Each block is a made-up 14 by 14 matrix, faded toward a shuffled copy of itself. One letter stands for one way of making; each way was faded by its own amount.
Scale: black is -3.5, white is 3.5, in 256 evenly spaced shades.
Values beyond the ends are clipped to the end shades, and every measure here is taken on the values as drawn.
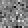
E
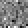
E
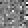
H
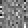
H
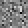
H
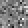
E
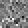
E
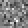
E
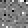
E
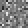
H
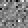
E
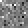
E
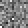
E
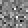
E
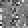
H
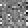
H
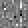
H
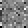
H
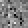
H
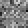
H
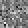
E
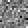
E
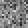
H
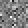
H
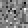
H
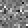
E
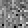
E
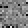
E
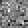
E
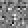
E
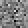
H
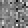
H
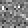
E
